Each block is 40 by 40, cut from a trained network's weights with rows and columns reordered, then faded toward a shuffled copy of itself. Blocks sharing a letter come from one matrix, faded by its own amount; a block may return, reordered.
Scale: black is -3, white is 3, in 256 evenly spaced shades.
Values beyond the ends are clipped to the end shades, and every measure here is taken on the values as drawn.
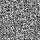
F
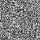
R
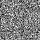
F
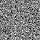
R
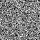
F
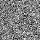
R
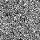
R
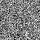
F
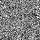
F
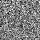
F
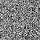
F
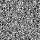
F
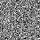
R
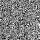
F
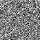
R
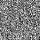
R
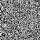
R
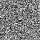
R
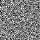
R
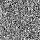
F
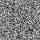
F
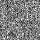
R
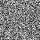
F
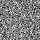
F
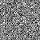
F
